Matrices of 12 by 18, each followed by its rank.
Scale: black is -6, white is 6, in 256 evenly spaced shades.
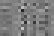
two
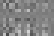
two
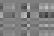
one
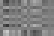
one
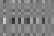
one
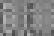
two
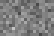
full rank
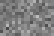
full rank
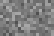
full rank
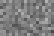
full rank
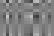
one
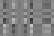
one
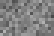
full rank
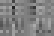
two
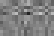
two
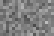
full rank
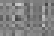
two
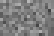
full rank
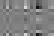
one
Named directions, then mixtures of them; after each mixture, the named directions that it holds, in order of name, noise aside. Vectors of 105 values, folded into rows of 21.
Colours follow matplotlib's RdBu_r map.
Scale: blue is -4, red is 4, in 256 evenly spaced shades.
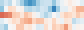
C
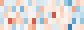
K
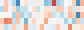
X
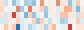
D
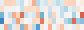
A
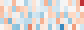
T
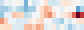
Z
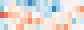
C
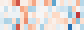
D, X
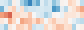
C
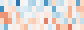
C, X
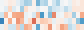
A, C, K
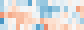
A, C, Z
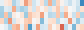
T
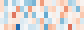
D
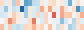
D, K, Z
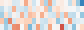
T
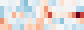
Z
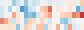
D, X, Z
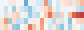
T, Z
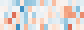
D, X, Z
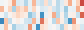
A, T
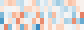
A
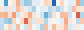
C, X
